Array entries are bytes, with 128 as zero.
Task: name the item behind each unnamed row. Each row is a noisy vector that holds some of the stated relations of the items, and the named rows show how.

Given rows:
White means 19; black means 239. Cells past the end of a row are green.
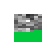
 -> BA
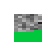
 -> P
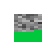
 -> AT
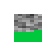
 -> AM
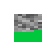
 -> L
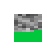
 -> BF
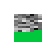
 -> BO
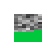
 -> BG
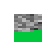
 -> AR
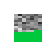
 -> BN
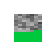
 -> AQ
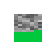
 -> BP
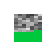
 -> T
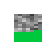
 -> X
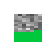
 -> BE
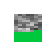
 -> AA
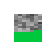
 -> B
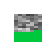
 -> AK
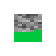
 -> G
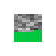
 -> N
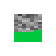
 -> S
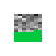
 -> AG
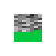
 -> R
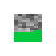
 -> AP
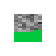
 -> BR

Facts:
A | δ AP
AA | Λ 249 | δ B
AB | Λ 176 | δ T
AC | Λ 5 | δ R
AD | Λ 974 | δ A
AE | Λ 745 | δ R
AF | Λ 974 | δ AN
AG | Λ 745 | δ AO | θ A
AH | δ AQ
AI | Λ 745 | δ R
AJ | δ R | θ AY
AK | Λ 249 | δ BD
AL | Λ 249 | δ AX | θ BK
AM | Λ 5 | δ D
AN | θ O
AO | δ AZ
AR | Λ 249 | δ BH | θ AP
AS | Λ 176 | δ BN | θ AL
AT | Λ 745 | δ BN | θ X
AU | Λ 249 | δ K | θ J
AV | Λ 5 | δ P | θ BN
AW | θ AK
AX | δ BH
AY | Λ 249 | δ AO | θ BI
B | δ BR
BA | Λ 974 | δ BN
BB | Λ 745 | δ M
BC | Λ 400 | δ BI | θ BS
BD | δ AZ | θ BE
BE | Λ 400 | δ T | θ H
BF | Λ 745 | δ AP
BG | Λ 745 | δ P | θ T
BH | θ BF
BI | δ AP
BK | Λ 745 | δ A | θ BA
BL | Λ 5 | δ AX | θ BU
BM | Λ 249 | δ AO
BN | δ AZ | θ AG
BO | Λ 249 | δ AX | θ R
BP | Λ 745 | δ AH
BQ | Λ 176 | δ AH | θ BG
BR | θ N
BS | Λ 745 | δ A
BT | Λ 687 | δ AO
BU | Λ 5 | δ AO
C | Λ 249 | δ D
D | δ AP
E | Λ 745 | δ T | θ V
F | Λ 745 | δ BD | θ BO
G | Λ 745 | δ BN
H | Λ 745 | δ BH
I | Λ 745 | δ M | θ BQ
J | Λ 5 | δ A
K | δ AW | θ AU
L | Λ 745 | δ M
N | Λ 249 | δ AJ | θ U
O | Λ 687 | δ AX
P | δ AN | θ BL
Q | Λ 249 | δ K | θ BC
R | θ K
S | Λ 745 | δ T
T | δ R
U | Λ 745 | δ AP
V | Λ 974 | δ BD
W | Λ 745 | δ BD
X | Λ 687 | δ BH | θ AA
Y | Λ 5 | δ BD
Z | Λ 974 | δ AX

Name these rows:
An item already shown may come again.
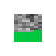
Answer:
AF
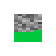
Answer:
E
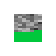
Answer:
AR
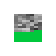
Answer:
AL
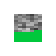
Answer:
C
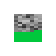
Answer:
I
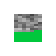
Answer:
BT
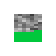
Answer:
X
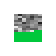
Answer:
AV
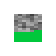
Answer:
D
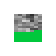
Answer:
Z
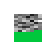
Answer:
F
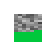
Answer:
E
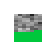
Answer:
AB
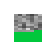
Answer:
BC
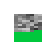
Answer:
AL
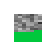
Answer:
AJ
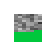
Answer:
AJ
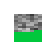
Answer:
C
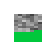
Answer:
AX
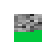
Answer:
AS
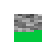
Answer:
AC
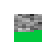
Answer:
AB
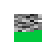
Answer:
F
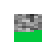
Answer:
AD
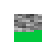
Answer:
Y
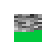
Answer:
K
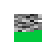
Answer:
F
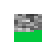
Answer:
V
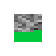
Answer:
Q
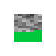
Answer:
BL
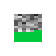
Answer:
A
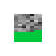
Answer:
AS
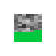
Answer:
BK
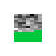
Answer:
J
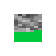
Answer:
H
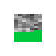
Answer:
O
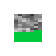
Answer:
O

